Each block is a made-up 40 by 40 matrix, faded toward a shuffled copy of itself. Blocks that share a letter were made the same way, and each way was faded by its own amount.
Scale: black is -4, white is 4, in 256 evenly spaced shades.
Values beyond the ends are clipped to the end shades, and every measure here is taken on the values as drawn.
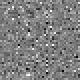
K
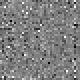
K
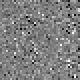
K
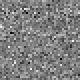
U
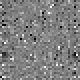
K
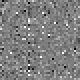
K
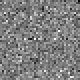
U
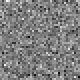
U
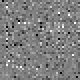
K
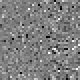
K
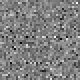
U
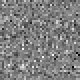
U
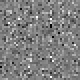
K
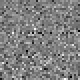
U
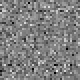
U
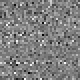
U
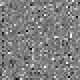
K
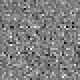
U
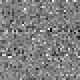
U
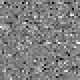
U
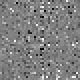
K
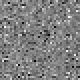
K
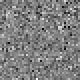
U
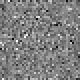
U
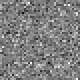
U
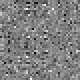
K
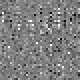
K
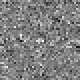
U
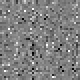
K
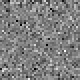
U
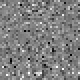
K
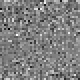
U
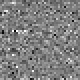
U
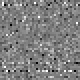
U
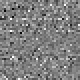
U
